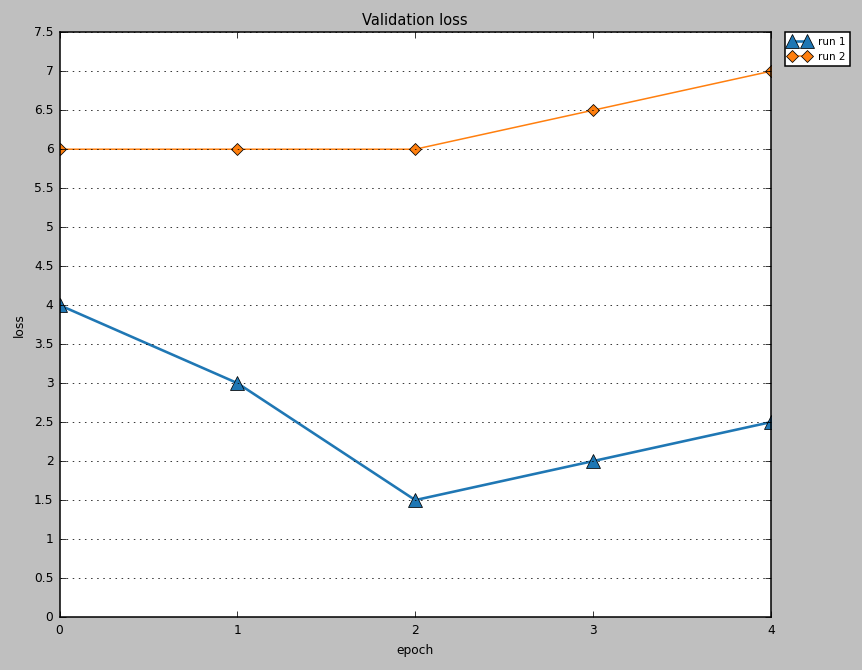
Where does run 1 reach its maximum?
0
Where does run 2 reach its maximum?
4
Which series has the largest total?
run 2
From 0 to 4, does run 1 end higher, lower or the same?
lower
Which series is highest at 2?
run 2
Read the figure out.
Title: Validation loss
x-axis: epoch, ticks 0 1 2 3 4
y-axis: loss, ticks 0 0.5 1 1.5 2 2.5 3 3.5 4 4.5 5 5.5 6 6.5 7 7.5
Legend: run 1, run 2
Values:
run 1: 4 3 1.5 2 2.5
run 2: 6 6 6 6.5 7
